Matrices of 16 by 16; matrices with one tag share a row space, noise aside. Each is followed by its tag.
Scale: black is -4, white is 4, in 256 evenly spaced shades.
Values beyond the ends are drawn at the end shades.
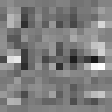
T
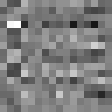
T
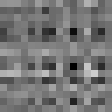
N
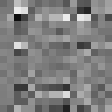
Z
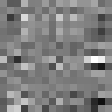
T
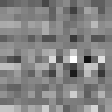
N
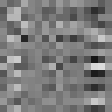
T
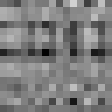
N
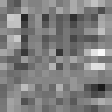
T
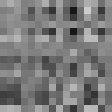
N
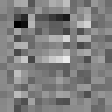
Z
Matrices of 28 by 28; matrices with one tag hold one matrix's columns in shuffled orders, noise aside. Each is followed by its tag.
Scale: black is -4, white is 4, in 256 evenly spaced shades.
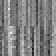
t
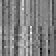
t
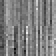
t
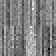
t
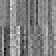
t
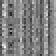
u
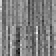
t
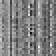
u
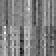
t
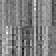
t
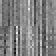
t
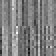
t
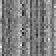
u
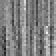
t
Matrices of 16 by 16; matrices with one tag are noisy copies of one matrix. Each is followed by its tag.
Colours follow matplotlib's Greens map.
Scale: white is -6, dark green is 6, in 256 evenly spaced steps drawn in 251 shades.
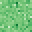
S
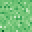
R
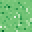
R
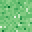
R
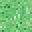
R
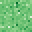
S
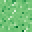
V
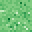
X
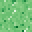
V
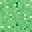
S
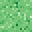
S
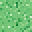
S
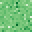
S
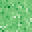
R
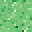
V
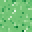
V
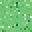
S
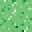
V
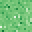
R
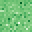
X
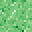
V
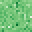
S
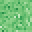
R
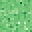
X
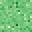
S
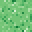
V
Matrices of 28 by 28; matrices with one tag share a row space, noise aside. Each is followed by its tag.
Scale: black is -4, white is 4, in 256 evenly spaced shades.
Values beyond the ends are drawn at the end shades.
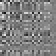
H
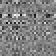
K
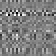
K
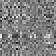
K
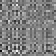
K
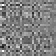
H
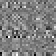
K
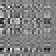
H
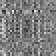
H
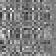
H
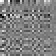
H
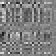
H
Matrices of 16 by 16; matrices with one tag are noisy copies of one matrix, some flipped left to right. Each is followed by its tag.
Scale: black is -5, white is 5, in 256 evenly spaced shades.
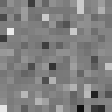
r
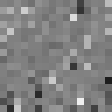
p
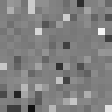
r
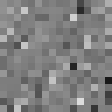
p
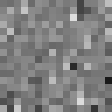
p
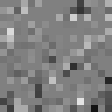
p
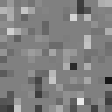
p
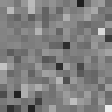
r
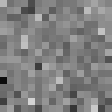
p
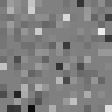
r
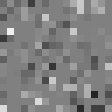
r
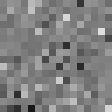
r
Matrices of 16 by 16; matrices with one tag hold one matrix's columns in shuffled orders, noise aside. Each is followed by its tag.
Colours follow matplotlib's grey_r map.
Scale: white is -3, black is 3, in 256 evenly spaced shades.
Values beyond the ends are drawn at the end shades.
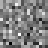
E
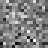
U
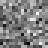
E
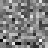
U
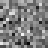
E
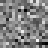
U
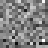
U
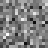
E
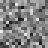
E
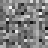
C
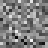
U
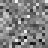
U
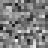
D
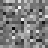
C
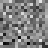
U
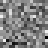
U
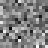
D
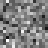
D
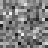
E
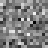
E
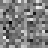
C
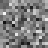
E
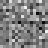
C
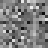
C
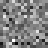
U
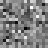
C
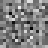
C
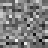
U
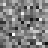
E
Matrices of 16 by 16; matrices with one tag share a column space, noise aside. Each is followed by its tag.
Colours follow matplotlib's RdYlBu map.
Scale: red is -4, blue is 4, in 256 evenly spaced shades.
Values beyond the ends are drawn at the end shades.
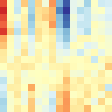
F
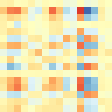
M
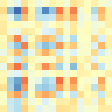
M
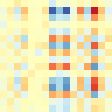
M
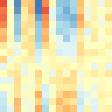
F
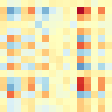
M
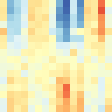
F
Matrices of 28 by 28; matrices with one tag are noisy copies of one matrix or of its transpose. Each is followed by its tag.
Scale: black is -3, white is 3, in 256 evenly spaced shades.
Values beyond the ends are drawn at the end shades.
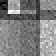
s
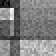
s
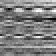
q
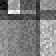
s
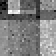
s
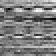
q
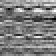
q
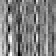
q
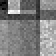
s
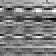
q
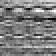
q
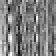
q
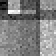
s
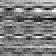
q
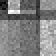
s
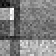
s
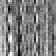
q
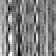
q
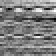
q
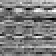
q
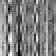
q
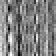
q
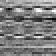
q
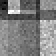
s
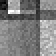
s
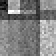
s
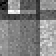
s
